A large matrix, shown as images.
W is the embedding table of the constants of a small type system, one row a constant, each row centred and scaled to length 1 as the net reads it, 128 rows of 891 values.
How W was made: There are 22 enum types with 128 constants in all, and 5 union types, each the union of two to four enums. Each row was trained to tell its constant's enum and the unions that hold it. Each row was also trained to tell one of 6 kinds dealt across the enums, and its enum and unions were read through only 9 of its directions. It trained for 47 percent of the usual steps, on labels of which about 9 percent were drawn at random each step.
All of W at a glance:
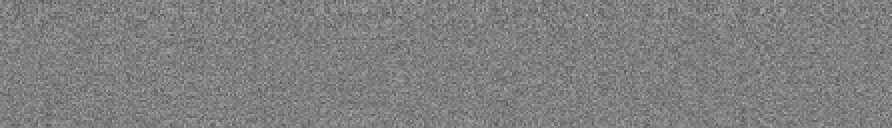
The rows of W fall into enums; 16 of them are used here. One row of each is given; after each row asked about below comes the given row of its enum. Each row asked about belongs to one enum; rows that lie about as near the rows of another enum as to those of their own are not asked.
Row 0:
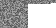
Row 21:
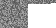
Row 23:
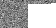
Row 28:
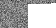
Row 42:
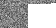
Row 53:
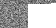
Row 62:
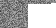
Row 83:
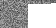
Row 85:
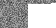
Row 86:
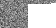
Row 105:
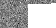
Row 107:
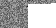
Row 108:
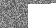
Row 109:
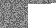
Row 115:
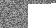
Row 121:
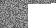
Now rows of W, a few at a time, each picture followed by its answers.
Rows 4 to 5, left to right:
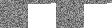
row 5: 86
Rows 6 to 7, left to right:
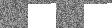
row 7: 28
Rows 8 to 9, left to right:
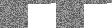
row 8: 53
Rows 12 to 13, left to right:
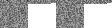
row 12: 85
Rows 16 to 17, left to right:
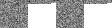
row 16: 86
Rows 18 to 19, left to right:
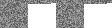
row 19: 115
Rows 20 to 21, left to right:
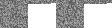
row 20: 21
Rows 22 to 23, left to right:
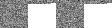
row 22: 21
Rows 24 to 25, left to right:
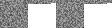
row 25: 0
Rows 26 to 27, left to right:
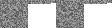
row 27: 62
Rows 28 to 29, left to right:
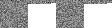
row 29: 28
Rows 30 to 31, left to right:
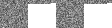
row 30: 108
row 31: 115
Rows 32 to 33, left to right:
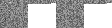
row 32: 121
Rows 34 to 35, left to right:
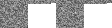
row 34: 62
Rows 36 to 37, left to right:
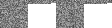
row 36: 121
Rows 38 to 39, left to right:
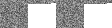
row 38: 107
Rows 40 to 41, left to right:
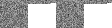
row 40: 107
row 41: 28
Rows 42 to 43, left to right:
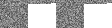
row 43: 115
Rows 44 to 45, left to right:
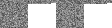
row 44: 62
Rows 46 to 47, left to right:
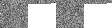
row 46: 83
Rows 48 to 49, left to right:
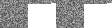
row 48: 121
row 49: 86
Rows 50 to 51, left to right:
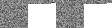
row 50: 23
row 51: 53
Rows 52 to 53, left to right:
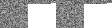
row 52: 121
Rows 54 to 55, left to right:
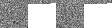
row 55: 83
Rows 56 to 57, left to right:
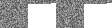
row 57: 108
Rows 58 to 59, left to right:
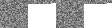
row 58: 86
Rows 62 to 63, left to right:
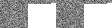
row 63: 107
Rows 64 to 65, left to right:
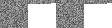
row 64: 108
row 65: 115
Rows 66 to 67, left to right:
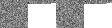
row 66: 28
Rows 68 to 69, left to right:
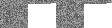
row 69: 21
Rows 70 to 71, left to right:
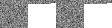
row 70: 83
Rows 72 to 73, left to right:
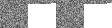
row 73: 86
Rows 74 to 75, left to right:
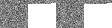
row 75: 109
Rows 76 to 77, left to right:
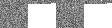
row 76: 28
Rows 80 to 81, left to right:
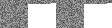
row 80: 53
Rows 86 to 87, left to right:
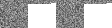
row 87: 107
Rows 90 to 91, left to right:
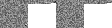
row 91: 108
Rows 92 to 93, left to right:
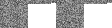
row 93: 121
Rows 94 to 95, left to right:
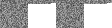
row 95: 109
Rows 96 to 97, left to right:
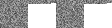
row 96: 83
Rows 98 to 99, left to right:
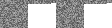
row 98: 115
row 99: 108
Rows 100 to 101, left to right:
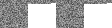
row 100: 85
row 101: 21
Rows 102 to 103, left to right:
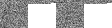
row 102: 83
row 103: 23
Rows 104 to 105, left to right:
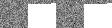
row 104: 115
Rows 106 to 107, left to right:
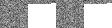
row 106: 53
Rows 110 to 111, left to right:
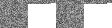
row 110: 21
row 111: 121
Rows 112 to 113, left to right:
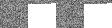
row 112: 0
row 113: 21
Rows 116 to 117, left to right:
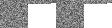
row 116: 23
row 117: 62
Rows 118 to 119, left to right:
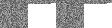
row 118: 109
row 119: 109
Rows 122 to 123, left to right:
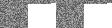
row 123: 28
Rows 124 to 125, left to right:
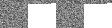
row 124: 23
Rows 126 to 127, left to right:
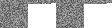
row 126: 83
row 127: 109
